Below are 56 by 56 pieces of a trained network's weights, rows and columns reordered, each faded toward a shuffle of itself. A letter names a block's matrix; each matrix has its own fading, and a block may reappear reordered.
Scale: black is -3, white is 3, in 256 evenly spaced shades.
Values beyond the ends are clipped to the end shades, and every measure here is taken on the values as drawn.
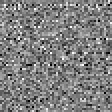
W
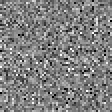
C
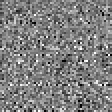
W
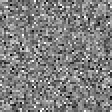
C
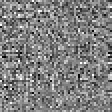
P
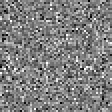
C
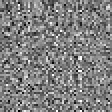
P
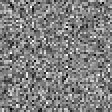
P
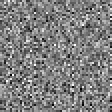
P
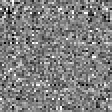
W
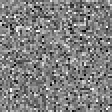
C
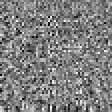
P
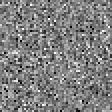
C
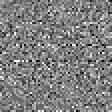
W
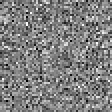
P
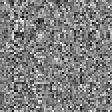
P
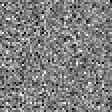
C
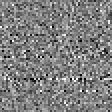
W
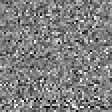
W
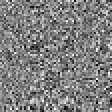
P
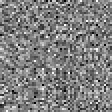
P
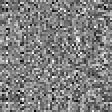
P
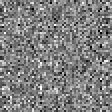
P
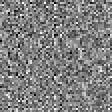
P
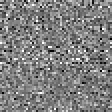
W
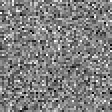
C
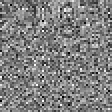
P
